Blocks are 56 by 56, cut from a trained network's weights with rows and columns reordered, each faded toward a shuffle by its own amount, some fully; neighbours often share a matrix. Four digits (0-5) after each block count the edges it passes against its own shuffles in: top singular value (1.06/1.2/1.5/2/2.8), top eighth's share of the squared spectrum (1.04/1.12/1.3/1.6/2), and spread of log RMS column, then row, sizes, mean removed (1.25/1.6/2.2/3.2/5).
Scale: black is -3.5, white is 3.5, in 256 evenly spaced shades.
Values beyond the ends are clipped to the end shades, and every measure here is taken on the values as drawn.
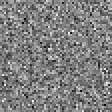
0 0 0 0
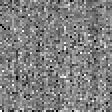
2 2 0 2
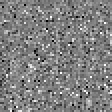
0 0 0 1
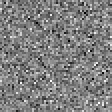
0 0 0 0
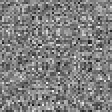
4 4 3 0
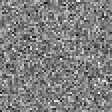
2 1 0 0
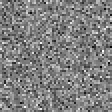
0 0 0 0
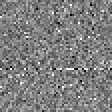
3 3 0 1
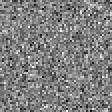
1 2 0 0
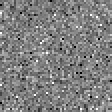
1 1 0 0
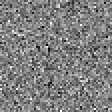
2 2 0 0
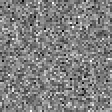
0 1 0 0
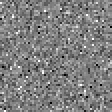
0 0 0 0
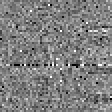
3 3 0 2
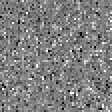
1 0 0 0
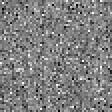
1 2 0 0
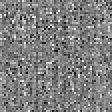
2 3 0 2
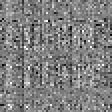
3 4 1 3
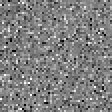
0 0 0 0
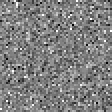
0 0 0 0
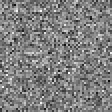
2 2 0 0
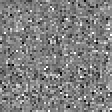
2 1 0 1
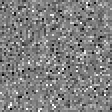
0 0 0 0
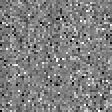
1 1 0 1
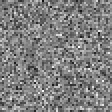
3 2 1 0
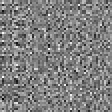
4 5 3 1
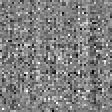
3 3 1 2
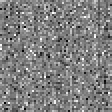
2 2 0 1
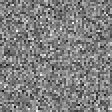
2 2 0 0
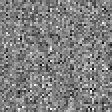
3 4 2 1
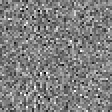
3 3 1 1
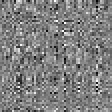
4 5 3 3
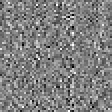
3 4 2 2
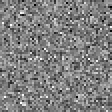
2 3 1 0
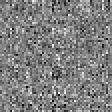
3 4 2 2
